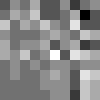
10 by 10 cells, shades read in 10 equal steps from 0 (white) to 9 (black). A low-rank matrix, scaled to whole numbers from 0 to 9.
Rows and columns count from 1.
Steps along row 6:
up down up down down up down up up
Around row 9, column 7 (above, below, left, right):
4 4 4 6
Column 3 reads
5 4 3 5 4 2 5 5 5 5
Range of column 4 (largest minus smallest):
3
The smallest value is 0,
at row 6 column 6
